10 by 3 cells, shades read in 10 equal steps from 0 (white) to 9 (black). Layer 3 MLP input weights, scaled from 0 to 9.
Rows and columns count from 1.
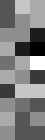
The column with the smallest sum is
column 2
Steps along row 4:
up up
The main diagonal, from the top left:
6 4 8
